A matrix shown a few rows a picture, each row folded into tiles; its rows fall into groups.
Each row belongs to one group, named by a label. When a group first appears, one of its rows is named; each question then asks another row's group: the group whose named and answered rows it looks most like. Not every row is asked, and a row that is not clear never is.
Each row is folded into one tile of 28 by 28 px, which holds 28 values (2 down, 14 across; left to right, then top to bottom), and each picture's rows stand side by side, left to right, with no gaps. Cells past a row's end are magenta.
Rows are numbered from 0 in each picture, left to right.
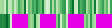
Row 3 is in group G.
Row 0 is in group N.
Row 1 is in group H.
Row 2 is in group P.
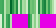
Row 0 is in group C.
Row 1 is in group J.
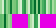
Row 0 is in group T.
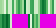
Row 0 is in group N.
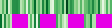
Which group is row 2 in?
J
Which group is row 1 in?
G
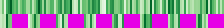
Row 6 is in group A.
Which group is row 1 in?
C
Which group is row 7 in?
T
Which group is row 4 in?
A
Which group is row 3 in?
H
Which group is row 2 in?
H
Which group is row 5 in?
T
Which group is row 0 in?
C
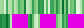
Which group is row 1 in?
T
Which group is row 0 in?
N
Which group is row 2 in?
G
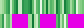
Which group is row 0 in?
P
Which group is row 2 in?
A
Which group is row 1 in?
A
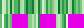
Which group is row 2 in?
C
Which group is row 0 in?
G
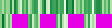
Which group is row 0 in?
T
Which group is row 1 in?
P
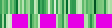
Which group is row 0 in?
J
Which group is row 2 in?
G
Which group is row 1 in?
T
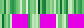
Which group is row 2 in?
A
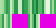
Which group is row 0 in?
P
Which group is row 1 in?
H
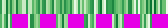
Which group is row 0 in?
G
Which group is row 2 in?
H
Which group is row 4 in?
A
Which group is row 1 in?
T
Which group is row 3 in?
P
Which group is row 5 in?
J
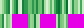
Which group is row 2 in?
A
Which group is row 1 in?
H
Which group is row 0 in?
P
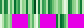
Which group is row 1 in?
J
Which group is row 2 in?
N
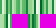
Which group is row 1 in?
N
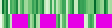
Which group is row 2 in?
P
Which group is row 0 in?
C
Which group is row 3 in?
C
